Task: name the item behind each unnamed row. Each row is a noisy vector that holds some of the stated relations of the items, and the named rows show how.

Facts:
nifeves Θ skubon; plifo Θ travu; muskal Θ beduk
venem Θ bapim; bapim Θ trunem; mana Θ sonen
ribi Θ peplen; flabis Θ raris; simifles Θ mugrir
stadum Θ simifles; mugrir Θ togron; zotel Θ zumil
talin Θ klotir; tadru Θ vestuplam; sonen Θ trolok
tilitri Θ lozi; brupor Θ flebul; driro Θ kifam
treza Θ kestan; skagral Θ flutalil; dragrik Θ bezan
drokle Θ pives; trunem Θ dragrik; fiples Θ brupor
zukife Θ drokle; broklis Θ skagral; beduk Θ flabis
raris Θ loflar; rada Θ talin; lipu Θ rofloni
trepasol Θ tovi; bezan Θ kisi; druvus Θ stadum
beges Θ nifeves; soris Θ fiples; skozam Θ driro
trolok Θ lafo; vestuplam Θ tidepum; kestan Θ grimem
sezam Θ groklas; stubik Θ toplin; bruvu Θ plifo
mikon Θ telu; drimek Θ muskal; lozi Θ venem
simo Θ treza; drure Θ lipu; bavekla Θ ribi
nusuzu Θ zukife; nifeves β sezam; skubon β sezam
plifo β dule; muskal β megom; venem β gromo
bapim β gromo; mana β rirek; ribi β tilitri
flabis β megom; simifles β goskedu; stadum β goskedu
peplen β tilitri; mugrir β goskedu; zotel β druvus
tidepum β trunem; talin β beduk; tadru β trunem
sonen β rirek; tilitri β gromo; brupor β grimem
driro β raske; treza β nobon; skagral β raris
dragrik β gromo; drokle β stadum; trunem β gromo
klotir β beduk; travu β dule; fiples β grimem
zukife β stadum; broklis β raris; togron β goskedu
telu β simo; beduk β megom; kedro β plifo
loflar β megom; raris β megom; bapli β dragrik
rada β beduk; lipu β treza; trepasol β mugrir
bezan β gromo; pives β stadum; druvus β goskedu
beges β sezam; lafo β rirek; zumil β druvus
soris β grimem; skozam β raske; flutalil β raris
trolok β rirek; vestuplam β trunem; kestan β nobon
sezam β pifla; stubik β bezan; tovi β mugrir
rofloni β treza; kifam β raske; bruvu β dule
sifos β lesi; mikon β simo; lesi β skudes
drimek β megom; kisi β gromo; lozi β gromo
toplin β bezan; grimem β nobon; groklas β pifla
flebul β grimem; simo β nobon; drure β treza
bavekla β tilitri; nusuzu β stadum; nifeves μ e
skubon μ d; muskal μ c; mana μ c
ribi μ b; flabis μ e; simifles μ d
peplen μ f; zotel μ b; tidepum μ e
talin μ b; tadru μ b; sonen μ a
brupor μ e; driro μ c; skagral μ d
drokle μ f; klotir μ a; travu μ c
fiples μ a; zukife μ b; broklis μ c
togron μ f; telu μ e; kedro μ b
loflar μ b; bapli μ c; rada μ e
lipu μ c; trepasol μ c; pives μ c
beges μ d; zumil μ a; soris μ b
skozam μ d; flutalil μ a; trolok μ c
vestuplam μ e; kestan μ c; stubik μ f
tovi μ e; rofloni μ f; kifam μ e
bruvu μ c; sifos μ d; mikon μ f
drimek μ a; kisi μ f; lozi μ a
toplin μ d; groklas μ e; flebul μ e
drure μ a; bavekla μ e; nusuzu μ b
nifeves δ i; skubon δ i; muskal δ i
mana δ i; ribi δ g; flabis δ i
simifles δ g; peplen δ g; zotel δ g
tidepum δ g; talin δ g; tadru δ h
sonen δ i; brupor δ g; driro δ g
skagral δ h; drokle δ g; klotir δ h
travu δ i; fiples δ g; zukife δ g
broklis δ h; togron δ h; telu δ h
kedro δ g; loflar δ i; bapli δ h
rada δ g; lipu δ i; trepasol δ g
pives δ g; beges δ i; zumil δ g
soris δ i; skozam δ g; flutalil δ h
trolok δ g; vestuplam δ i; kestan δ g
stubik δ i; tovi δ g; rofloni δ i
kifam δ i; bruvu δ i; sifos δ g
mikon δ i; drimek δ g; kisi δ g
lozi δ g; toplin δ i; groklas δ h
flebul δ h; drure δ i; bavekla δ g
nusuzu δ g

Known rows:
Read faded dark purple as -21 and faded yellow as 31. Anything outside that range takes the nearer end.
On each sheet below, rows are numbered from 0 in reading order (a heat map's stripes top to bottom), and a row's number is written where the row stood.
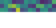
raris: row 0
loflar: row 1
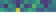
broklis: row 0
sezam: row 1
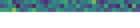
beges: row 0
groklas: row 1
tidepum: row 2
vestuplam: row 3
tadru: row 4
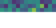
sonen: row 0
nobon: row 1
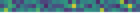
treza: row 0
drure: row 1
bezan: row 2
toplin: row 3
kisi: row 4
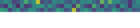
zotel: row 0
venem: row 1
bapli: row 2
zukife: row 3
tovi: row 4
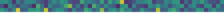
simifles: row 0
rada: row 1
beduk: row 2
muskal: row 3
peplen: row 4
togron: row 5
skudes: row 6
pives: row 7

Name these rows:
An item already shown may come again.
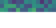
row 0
megom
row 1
lesi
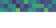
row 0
skagral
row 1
megom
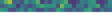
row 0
druvus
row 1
trunem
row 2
sezam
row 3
pifla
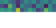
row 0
rada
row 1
trepasol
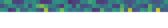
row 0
mugrir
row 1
raris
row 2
brupor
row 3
mugrir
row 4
drimek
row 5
drimek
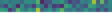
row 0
trepasol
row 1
mikon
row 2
flebul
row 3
tilitri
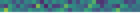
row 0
telu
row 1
soris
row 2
grimem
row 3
sezam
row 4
flebul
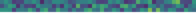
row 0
simo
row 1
skubon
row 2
bavekla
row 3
flabis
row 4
loflar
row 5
rofloni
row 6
stadum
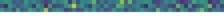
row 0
zumil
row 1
broklis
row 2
bezan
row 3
lozi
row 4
tilitri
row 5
drokle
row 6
talin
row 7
nobon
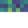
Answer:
stubik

